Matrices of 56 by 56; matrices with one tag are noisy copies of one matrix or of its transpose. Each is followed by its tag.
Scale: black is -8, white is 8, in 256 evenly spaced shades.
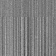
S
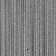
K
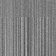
S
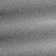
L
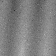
L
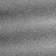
L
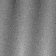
L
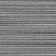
K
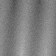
L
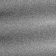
L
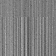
S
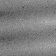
L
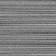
K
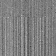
S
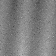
L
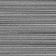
K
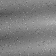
L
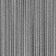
K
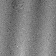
L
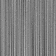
K
